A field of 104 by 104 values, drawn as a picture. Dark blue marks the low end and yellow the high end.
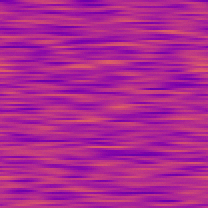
Slope: none. Grain: streaks across. Histogram: bell-shaped. Average level on the scale: 40%.
